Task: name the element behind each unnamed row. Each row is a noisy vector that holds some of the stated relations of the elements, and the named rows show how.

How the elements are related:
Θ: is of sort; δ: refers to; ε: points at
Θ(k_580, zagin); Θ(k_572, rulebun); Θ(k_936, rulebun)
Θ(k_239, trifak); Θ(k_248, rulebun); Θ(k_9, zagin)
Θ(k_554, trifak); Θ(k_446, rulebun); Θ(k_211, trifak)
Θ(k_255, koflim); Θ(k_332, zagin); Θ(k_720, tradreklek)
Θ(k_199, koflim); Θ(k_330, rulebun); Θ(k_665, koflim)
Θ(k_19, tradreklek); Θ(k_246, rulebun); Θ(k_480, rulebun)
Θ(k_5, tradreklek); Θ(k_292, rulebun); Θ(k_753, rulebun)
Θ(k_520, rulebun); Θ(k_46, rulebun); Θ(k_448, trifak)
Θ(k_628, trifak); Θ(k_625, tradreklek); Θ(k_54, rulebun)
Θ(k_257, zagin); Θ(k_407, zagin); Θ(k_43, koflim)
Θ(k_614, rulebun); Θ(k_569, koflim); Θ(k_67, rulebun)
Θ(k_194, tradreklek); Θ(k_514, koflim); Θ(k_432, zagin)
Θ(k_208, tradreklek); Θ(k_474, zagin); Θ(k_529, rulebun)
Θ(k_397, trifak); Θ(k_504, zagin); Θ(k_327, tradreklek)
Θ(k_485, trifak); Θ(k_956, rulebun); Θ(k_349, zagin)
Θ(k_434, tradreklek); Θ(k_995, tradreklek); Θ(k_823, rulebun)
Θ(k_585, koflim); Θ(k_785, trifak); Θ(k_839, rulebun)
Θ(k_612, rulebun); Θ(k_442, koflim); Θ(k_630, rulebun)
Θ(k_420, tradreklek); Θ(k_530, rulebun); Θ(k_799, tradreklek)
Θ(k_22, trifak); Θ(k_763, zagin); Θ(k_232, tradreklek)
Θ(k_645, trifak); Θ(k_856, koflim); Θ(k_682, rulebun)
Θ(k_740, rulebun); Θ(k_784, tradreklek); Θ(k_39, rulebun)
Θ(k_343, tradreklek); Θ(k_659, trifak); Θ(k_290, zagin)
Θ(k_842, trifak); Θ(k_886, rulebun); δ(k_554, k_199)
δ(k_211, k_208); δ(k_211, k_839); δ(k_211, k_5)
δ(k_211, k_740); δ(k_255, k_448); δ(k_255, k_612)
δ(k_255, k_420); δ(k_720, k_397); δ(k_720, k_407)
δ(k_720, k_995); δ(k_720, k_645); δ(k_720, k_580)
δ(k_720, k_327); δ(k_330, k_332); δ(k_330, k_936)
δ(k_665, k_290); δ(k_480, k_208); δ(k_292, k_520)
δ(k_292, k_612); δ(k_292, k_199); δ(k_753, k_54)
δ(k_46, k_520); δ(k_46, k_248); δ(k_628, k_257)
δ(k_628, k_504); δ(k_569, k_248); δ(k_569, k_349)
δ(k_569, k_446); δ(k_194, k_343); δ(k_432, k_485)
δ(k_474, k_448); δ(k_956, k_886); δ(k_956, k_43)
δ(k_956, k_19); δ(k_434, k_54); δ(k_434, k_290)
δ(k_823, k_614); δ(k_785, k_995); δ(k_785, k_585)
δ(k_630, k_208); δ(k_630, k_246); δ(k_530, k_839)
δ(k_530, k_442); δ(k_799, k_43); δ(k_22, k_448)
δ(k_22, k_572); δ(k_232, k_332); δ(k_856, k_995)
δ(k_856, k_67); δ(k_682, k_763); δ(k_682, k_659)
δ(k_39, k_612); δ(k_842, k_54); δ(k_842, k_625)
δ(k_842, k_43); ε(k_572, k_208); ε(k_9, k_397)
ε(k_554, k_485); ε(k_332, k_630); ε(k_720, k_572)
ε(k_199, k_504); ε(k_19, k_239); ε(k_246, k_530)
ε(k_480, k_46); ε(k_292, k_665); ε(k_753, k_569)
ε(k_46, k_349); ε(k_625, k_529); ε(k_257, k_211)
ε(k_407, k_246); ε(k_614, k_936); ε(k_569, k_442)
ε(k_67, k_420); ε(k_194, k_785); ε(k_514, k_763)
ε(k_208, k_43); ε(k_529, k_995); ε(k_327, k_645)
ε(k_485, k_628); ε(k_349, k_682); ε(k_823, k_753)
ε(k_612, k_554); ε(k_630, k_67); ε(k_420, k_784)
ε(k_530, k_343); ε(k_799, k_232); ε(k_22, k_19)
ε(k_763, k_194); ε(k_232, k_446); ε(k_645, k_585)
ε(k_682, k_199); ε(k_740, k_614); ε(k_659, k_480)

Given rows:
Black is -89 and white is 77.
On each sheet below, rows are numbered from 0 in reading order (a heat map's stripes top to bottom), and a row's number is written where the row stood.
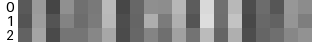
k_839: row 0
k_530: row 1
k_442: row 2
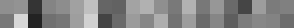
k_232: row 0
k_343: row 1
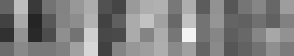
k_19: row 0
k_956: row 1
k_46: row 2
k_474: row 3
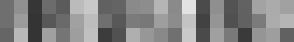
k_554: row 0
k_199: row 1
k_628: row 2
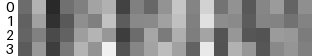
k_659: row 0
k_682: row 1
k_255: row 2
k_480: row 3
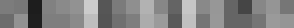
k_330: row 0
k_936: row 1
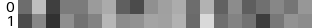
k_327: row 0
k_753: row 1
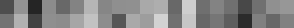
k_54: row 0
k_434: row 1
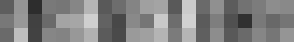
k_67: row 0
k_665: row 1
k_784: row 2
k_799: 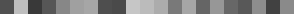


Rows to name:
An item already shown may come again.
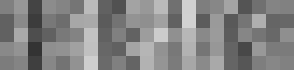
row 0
k_823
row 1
k_785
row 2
k_763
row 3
k_232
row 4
k_332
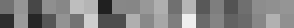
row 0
k_448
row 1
k_46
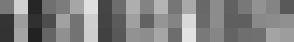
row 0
k_194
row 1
k_569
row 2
k_248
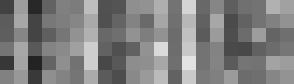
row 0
k_520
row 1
k_442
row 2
k_856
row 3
k_290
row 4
k_248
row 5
k_614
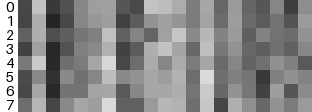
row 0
k_799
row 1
k_43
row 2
k_763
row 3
k_956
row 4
k_194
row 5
k_753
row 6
k_842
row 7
k_208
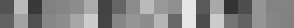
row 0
k_485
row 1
k_211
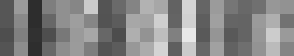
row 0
k_246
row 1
k_39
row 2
k_292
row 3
k_612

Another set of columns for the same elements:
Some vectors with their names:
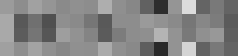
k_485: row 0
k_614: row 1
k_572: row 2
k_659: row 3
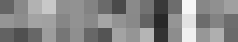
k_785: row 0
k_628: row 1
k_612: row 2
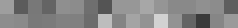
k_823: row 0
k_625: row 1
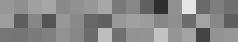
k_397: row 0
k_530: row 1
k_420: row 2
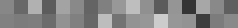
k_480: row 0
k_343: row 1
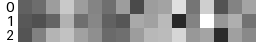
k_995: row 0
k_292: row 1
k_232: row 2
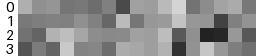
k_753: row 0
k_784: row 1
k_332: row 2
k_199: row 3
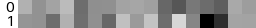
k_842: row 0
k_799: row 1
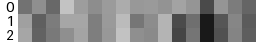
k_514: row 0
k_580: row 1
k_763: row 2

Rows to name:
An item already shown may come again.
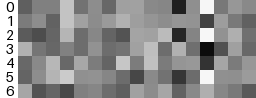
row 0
k_554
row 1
k_442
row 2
k_292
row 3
k_956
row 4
k_208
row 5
k_785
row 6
k_248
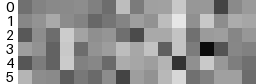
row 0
k_194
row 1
k_434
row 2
k_856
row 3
k_43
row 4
k_199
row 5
k_54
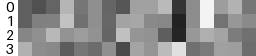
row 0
k_39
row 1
k_554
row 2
k_211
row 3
k_54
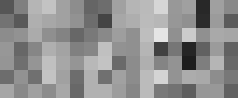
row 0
k_232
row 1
k_330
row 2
k_434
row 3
k_432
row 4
k_474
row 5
k_665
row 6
k_290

